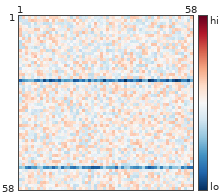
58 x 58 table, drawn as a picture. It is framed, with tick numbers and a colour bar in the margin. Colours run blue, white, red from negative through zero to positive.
Histogram: skewed, a long tail of low values. Odd lines: rows 22 and 51. Average level on the scale: 50%. Slope: none.
